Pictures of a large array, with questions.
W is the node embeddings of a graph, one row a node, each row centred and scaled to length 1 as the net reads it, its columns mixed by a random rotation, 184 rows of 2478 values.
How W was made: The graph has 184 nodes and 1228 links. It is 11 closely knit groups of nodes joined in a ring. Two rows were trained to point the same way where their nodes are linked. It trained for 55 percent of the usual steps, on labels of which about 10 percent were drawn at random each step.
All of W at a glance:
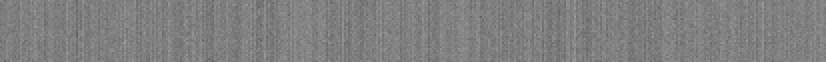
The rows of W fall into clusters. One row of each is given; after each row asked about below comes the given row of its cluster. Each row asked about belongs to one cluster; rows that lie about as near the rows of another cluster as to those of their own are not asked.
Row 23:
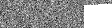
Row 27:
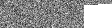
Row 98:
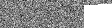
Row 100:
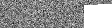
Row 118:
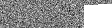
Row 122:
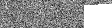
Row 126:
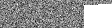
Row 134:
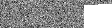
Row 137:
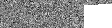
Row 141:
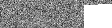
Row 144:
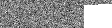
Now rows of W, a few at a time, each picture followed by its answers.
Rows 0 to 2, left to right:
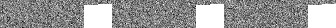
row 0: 118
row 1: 144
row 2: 98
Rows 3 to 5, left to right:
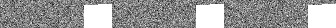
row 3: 126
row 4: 100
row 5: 98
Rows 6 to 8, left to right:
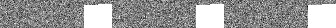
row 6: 144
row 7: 23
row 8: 126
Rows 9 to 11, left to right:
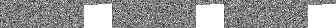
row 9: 137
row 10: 141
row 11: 137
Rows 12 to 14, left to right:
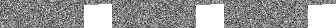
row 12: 23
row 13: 126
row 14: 126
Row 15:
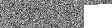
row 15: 141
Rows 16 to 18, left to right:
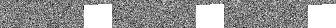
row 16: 126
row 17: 23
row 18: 137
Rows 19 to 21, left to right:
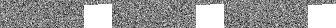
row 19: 126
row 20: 118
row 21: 118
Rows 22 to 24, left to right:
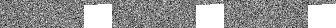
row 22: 27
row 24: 122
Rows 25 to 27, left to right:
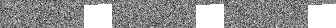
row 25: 98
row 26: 118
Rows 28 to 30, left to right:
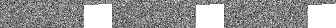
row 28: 126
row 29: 137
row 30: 137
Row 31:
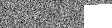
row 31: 98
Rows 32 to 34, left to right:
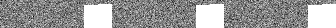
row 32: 23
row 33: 100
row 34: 122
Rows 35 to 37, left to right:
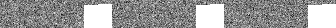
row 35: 144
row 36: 134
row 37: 141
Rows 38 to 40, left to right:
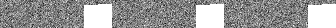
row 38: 137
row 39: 122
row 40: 144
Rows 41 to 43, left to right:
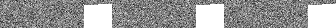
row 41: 122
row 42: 141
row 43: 137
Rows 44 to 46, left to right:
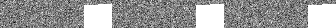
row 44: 137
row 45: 126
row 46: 144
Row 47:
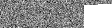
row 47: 134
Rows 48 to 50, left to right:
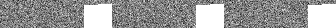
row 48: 98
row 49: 118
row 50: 27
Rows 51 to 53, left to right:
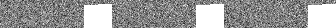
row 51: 144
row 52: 118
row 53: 118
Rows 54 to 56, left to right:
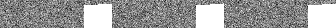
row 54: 27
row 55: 137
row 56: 126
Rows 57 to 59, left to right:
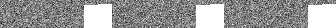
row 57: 126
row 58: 137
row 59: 144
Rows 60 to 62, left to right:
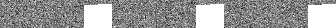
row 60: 100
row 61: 23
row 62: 27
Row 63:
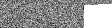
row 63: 126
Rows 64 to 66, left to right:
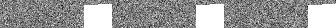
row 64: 118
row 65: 134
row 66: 126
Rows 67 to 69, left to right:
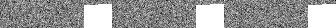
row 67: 134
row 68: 98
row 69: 141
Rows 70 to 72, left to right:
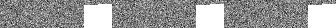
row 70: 27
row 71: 122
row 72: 122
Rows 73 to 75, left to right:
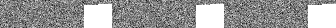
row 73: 122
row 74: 23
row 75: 27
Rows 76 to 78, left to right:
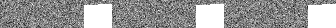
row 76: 144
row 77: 23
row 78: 126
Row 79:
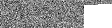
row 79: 134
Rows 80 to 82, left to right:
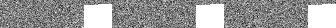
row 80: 118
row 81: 23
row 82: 23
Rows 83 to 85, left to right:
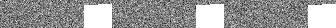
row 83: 137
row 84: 126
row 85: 27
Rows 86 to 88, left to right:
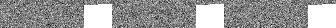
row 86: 126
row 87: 134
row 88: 137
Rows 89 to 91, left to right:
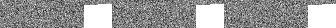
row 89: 100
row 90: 98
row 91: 118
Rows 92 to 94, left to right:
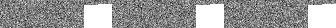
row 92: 134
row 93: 141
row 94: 98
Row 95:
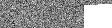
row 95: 100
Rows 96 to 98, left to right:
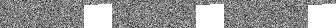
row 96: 98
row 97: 27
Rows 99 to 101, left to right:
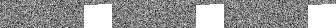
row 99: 100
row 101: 98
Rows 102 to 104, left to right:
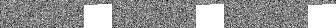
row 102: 137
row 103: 98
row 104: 98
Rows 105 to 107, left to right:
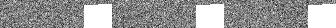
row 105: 137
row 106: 137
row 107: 122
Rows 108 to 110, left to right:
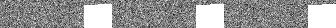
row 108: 144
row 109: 144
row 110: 141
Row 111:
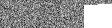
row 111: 98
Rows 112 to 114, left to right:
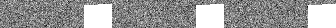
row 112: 137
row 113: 100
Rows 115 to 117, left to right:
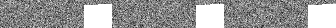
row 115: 137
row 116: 23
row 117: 134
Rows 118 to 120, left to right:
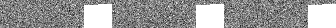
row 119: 118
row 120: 23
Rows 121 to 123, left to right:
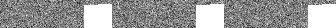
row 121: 23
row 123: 144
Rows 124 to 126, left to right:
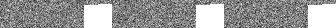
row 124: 23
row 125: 122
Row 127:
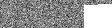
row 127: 141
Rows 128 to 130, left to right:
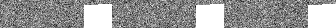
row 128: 141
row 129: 126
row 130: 122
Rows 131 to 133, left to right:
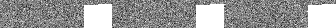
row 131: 141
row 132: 122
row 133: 118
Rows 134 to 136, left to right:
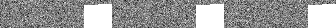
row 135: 98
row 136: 141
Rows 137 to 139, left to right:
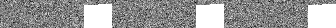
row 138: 122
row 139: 23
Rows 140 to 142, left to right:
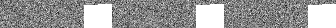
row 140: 27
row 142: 118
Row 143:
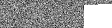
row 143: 126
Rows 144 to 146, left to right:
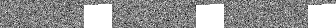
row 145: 100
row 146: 98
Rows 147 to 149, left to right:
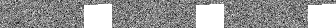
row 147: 100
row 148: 122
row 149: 27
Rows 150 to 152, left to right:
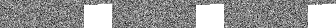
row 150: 98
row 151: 100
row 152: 23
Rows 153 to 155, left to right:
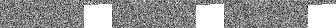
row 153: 141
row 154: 134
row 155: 134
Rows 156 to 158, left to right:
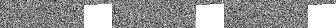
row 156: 98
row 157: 118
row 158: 137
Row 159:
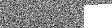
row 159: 118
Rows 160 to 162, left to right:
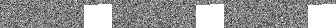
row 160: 141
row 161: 126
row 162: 118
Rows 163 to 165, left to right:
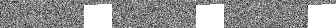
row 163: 134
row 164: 134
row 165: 126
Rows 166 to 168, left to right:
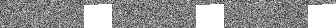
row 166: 23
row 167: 141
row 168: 122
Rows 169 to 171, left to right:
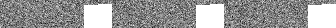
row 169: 118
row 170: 27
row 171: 27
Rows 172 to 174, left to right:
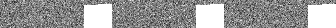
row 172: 134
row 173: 118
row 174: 141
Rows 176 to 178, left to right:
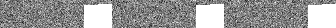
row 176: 122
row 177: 134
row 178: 137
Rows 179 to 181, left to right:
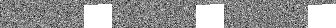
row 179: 141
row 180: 126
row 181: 118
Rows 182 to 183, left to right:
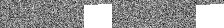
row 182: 98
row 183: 122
